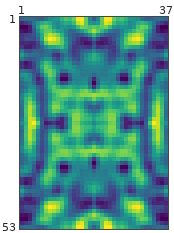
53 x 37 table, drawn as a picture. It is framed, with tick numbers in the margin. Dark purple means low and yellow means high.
The field is mottled with small blotches. No row or column stands out. There is no overall slope. Its left and right halves mirror each other, and so do its top and bottom. No seam splits the table.
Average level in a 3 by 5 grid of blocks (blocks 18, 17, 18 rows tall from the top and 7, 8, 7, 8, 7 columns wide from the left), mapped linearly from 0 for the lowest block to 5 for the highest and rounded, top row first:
03230 | 35553 | 03230
